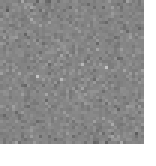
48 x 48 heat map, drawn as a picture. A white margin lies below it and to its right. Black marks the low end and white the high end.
The distribution is heavy-tailed on both sides. The grain is fine, like static. A half turn leaves it unchanged. No seam splits the table. No regular stripes run through it. There is no overall slope. No single row or column stands out from its neighbours.
